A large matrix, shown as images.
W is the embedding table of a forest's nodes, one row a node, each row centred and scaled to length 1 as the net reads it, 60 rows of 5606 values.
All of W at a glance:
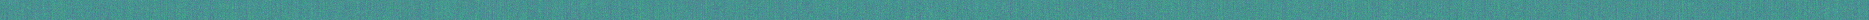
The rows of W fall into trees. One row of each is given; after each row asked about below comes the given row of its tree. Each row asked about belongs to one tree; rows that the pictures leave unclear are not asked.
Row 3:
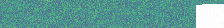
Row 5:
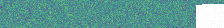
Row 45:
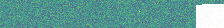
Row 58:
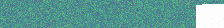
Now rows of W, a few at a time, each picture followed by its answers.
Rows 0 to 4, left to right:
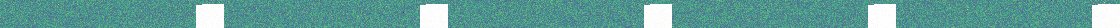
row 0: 45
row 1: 5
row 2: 3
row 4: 58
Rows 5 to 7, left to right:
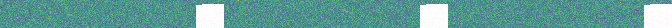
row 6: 3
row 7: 45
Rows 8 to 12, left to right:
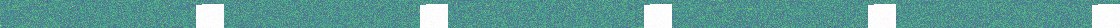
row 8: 5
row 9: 45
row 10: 5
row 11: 3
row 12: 3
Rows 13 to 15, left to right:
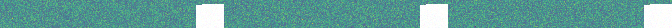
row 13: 3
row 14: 58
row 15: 5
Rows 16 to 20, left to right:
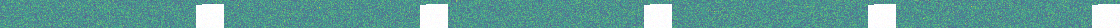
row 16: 3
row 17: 45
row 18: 5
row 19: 58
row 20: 3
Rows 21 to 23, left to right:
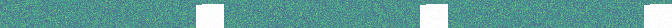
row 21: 5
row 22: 3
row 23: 3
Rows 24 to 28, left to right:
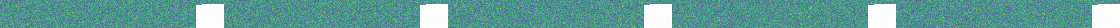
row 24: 5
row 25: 5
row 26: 5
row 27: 3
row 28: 45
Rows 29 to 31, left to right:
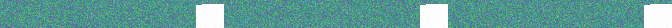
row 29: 45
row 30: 3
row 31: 58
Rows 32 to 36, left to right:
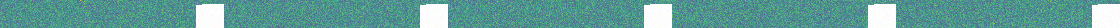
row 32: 58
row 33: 3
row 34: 3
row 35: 45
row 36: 5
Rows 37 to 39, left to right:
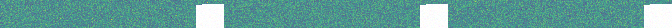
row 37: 3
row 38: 5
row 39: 5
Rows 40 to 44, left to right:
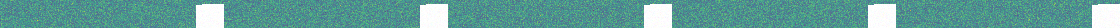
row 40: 58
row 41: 58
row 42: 45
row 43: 58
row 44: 5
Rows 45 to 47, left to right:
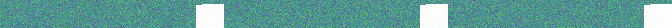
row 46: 58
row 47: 3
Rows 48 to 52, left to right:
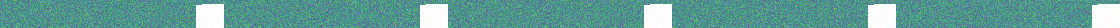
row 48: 58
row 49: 5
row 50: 58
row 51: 58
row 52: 45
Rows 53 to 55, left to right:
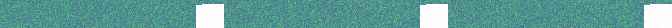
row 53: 5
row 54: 5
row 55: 5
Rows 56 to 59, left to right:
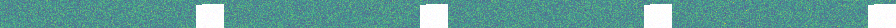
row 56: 58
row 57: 5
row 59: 45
